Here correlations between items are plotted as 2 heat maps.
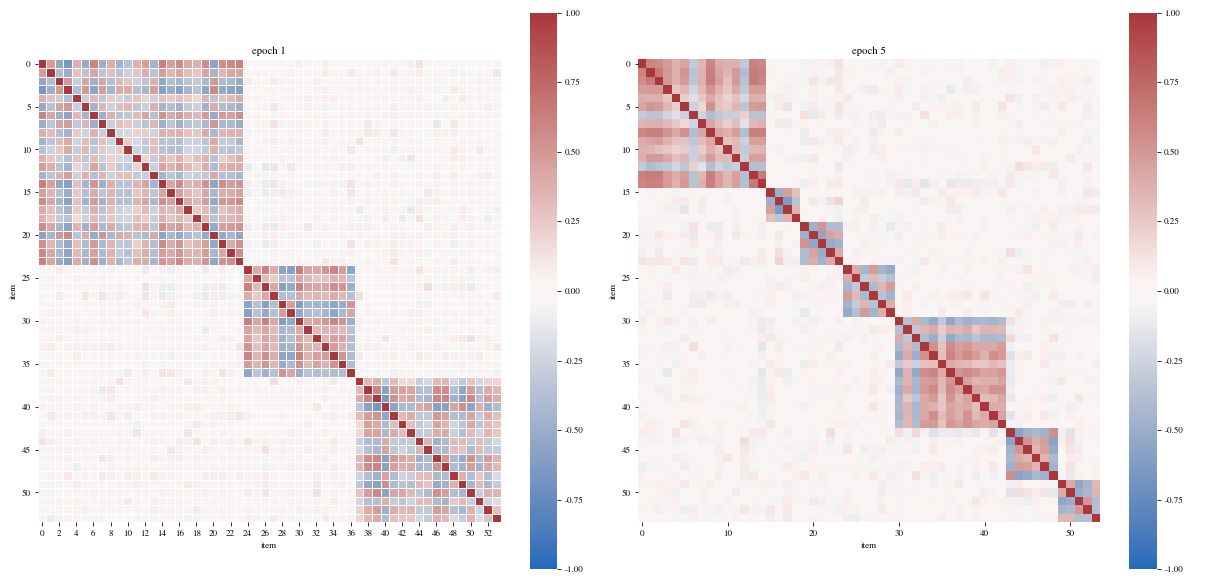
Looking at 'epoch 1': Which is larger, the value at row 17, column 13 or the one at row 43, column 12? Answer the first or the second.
the second
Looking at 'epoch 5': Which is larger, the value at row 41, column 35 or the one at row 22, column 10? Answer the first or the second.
the first
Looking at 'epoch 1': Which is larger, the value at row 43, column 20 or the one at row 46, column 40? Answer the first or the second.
the first
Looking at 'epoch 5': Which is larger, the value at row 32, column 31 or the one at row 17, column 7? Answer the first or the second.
the second
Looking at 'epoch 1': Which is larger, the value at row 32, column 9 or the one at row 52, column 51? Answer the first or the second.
the first
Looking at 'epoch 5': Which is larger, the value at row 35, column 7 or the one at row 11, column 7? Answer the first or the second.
the second
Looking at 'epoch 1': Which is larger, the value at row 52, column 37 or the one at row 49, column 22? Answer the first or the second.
the first
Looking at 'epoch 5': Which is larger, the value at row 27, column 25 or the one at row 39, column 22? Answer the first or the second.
the first
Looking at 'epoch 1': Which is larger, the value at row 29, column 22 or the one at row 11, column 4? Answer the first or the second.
the second
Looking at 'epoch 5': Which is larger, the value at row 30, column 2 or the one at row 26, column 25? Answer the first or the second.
the first
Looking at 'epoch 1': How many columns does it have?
54
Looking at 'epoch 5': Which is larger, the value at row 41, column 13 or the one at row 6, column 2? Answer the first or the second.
the first
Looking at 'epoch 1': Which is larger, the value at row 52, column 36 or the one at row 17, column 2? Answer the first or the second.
the first
